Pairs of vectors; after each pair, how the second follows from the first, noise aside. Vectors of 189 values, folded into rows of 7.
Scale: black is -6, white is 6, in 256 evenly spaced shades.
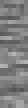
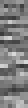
scaled up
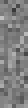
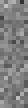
shuffled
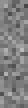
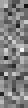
scaled up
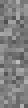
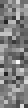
scaled up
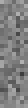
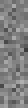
shuffled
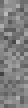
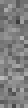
shuffled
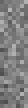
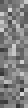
scaled up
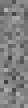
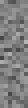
shuffled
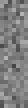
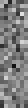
scaled up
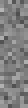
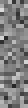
scaled up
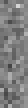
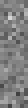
shuffled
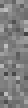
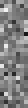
scaled up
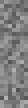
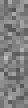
shuffled
